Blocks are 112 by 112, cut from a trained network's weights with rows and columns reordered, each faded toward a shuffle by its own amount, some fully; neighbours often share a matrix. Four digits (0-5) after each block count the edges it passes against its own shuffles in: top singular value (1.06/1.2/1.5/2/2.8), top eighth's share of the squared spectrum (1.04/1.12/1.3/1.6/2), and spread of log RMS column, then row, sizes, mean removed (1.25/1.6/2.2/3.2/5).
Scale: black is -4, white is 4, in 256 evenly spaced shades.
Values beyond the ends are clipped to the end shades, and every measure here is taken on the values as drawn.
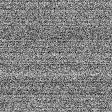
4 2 0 1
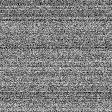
4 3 0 2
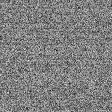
1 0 0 0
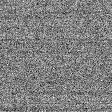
2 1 0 0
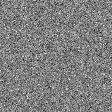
0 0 0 0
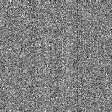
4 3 1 1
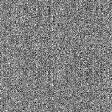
3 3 2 1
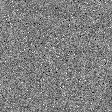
0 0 0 0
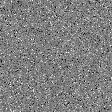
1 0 0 0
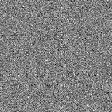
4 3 0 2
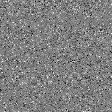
3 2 0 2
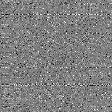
4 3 0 3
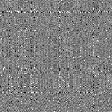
4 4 2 2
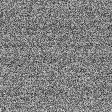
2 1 0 0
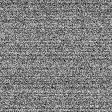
4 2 0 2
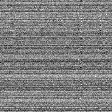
5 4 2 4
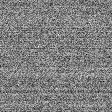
3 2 0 0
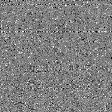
4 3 0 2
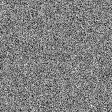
0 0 0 0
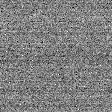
3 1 0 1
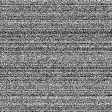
5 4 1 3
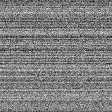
5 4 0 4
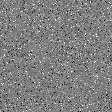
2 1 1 0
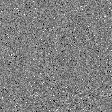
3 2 0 1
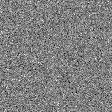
2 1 0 0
